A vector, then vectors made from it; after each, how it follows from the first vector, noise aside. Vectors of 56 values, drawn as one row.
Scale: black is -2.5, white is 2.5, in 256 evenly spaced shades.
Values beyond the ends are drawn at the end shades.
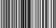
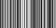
negated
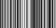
negated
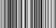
sign-scrambled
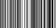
negated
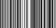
negated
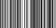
negated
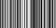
negated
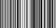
negated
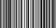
sign-scrambled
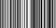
negated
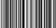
sign-scrambled
